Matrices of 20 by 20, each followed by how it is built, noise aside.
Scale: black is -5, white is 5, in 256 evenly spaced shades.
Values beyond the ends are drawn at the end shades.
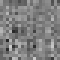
low rank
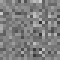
low rank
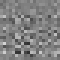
low rank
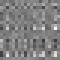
low rank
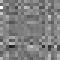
low rank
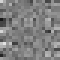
low rank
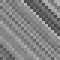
Toeplitz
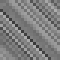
Toeplitz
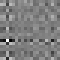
low rank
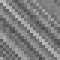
Toeplitz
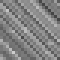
Toeplitz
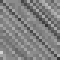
Toeplitz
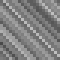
Toeplitz
